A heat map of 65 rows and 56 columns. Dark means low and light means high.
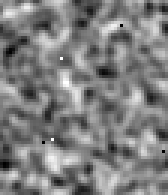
The halves do not mirror each other. The texture is blotchy. No regular stripes run through it. Five lone cells stand out: two far higher and three far lower than their neighbours. Overall the values sit about 50% of the way up the scale. The values follow a bell shape.
